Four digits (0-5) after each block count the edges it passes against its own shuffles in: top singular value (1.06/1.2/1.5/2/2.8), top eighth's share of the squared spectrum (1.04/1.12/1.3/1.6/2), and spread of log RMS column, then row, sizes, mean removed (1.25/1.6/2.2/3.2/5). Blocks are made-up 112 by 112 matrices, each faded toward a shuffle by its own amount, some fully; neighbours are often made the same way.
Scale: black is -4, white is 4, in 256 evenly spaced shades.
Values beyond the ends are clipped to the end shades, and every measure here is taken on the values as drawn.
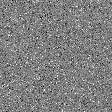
0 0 0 0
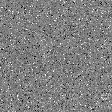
3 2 0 0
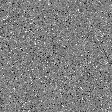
0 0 0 0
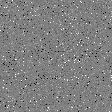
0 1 0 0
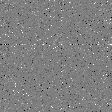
3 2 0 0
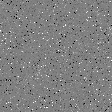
1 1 0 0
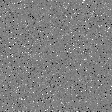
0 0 0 0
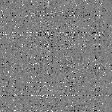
2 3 3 3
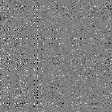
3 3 3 3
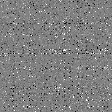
2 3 2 2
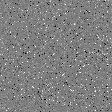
1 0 0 0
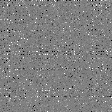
2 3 2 2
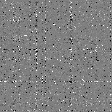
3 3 2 2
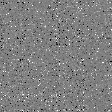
2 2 2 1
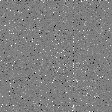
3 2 1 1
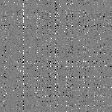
3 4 3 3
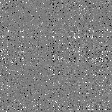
2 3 2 2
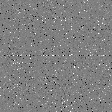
3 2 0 1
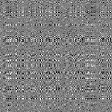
5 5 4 4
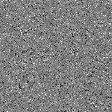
3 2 0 1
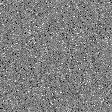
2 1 0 0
